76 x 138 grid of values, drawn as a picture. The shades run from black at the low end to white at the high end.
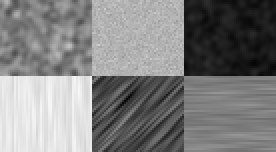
It is made of 2 by 3 panels. Panel 1,1: middling, blotchy. Panel 1,2: high, fine-grained, faint in contrast. Panel 1,3: very low, blotchy, faint in contrast. Panel 2,1: very high, streaked downward, faint in contrast. Panel 2,2: low, slanting up to the right. Panel 2,3: middling, streaked across, faint in contrast.
